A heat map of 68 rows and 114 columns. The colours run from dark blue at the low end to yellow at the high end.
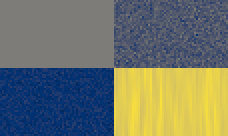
The table splits into 2 rows of 2 panels. Panel 1,1: middling, flat. Panel 1,2: low, fine-grained. Panel 2,1: very low, fine-grained, faint in contrast. Panel 2,2: very high, streaked downward, faint in contrast.
